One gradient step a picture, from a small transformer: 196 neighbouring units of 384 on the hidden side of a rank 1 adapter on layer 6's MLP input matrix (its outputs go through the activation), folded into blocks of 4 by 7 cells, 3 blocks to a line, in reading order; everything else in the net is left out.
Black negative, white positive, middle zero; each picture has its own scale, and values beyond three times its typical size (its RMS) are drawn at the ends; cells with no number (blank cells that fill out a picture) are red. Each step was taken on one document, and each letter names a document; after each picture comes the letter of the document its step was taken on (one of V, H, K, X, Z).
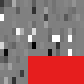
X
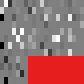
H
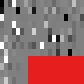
X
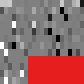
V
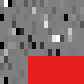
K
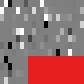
H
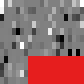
V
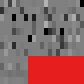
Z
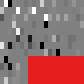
H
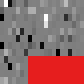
K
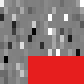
V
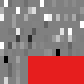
H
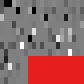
X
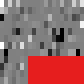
V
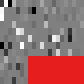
K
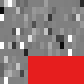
Z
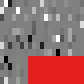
H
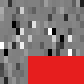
V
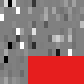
X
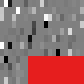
H
